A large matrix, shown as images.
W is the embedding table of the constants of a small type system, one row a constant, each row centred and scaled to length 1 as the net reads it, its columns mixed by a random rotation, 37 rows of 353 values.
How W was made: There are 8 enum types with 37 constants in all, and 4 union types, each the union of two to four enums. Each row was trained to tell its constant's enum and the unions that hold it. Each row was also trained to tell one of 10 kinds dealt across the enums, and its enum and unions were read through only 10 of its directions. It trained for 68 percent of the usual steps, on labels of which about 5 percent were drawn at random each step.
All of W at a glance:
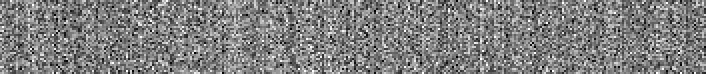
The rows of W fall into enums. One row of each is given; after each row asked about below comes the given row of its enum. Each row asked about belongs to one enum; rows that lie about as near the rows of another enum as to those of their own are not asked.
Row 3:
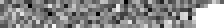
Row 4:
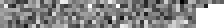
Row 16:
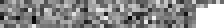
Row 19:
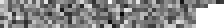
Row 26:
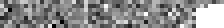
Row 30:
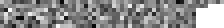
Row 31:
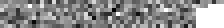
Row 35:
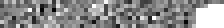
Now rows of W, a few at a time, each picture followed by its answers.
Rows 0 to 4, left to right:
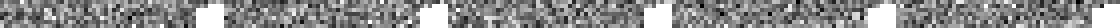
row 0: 31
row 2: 4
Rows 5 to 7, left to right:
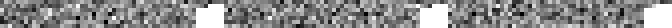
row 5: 16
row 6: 31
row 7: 19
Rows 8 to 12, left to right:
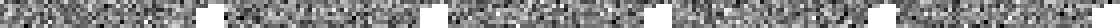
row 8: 30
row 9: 16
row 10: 16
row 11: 19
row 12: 16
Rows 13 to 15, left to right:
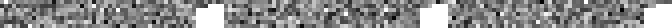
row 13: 35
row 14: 4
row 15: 19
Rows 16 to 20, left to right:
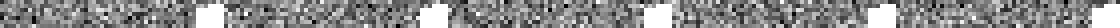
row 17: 3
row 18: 31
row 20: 35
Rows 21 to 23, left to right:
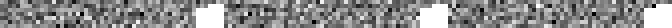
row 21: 31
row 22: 3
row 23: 4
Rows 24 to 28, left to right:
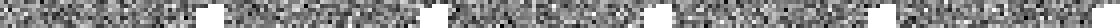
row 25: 3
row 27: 35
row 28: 4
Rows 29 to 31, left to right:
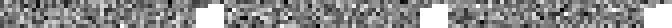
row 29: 35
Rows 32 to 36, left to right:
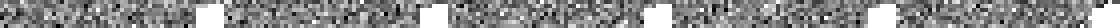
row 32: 31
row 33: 19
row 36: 3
